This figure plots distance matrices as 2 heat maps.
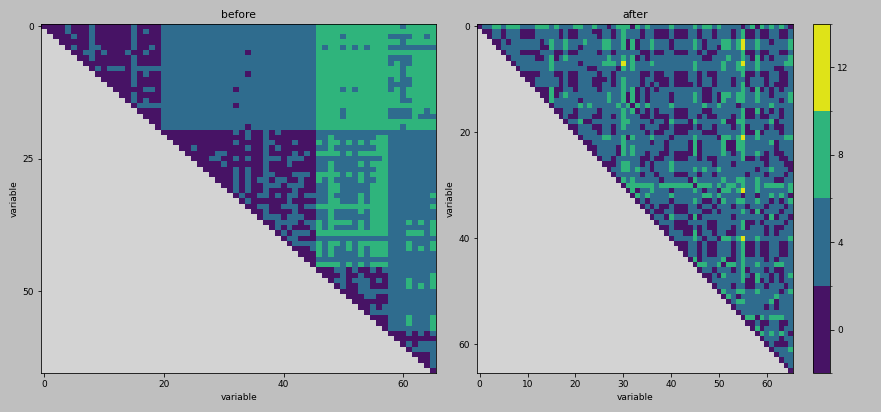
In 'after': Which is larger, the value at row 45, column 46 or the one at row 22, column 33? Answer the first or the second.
the first
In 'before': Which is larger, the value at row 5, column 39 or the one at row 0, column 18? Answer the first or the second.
the first
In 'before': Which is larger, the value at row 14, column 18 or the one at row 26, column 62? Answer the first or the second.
the second
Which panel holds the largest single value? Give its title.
after
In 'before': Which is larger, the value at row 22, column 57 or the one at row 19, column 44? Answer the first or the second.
the first
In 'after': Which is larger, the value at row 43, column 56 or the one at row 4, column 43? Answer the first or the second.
the second
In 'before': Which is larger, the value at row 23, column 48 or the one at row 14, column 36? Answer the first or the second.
the first
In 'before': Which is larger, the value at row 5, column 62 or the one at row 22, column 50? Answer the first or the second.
the first
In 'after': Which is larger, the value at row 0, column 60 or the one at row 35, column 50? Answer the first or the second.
the first
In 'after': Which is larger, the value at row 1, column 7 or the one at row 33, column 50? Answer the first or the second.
the first
